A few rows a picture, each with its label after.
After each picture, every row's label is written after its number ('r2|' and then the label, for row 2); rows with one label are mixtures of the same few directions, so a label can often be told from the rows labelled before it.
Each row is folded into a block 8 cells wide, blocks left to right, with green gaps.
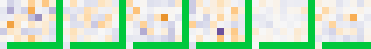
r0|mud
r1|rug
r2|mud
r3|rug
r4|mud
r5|mud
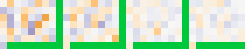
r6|rug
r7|rug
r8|rug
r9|rug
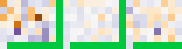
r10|mud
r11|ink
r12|rug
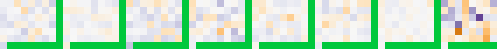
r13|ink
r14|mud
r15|ink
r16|rug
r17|mud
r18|mud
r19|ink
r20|mud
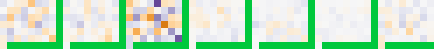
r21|rug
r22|mud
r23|rug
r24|mud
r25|ink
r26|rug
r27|rug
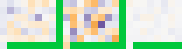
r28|mud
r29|rug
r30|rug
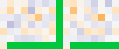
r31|mud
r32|mud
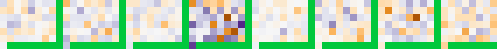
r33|mud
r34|ink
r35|rug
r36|ink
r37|rug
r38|mud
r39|mud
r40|ink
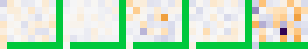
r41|ink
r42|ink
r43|mud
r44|mud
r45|rug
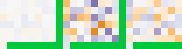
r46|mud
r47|rug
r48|rug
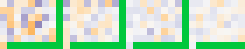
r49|rug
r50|ink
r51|ink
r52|rug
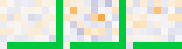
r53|rug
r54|mud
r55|mud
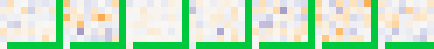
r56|mud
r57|mud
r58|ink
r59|rug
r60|mud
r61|ink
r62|mud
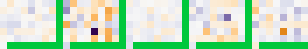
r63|mud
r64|rug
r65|ink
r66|mud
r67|rug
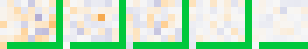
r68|ink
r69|mud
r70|rug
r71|ink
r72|mud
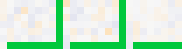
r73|rug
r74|ink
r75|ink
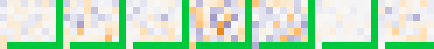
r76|ink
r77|mud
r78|mud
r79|rug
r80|ink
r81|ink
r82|mud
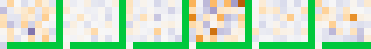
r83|rug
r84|rug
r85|rug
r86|ink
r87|mud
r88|mud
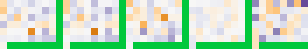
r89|rug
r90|rug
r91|mud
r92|rug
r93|ink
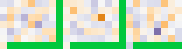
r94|rug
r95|mud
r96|rug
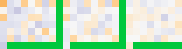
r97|ink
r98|ink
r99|ink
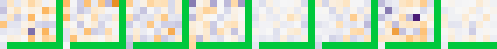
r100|rug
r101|ink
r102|ink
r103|ink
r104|ink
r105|ink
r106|mud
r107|rug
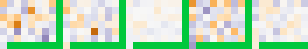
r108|mud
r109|rug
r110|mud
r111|ink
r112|ink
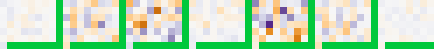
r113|mud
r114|rug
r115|mud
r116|mud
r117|mud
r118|rug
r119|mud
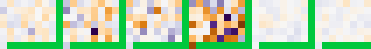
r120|rug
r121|rug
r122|mud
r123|ink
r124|mud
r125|rug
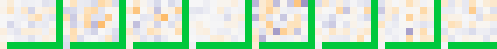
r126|mud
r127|rug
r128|mud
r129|mud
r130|ink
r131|mud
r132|rug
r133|mud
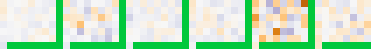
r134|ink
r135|mud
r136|ink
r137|rug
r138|ink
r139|ink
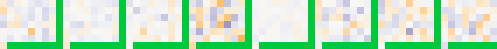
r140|rug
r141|mud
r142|mud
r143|rug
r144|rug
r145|rug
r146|rug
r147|rug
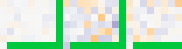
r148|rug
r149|ink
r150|ink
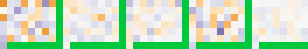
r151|ink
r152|mud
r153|ink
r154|rug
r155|rug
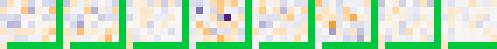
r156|mud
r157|mud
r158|ink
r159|mud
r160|mud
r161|mud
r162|ink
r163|rug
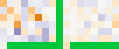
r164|mud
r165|ink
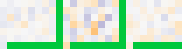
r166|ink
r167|rug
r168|ink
